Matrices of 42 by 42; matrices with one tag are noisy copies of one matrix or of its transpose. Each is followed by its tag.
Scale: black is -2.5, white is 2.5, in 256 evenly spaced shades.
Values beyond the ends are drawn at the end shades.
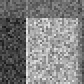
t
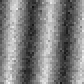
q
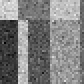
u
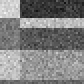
u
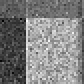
t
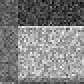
t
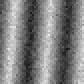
q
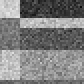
u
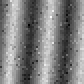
q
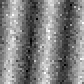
q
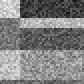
u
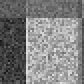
t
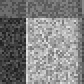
t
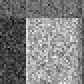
t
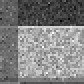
t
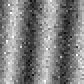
q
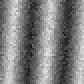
q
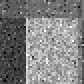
t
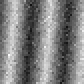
q
